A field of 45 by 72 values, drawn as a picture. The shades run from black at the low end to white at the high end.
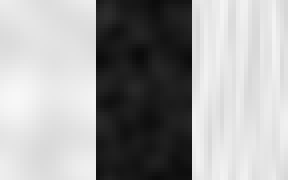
The table splits into one row of 3 panels. Panel 1,1: very high, smooth, faint in contrast. Panel 1,2: very low, blotchy, faint in contrast. Panel 1,3: very high, streaked downward, faint in contrast.
